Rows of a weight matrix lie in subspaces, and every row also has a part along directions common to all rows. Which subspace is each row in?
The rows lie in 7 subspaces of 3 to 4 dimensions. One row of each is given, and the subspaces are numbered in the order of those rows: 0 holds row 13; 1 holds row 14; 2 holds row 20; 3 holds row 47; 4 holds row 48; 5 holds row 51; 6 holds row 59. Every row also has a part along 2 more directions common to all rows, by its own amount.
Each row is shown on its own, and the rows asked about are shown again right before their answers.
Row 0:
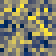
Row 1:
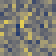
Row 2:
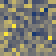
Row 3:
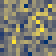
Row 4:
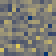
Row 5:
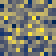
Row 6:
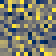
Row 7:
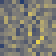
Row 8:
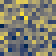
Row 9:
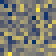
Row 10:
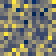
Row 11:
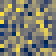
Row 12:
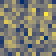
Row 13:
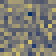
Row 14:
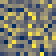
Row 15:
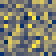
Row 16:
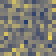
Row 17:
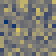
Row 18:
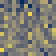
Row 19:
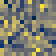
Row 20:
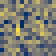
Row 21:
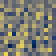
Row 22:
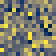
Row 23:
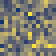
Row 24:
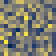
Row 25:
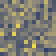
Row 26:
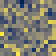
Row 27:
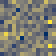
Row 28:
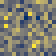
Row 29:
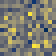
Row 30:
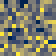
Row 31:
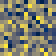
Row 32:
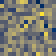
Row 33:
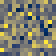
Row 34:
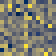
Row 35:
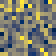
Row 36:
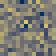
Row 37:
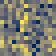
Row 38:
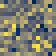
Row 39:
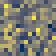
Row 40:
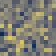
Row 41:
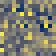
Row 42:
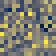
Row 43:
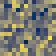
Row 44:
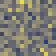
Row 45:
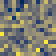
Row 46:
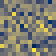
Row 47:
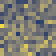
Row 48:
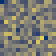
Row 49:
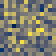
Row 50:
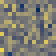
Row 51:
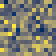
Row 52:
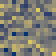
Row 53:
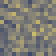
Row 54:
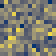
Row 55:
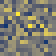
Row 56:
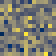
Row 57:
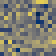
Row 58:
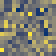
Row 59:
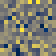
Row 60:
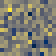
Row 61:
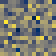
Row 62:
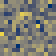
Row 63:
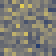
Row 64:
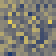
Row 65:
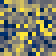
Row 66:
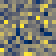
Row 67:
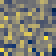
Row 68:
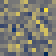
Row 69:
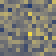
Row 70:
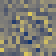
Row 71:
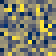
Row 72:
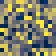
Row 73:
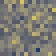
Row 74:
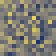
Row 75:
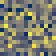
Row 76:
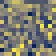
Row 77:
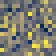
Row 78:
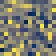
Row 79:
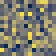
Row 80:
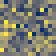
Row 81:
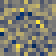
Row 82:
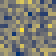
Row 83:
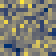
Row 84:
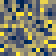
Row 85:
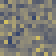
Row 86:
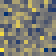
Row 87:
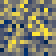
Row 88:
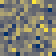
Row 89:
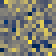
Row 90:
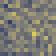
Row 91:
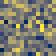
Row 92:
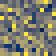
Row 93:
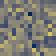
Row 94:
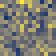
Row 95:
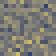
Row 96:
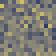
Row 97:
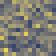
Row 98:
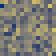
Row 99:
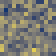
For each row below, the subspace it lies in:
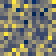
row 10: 0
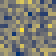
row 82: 6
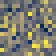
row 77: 5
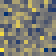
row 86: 3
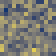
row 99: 6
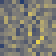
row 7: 4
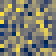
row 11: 3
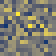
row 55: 1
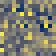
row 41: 5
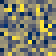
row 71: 4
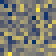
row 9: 4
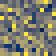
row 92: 1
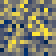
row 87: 1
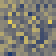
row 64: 4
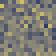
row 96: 5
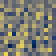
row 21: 3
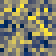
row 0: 1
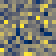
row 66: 2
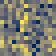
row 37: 2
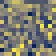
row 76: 0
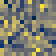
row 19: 2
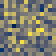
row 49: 2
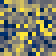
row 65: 0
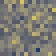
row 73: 2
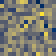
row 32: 5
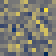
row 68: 1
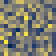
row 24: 3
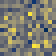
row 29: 5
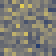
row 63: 3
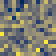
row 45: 6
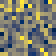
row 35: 6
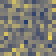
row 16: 0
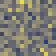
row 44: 6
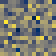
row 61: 4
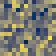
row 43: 0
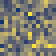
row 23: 4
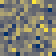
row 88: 5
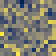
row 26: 6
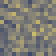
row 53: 0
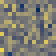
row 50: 4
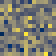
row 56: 1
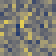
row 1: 2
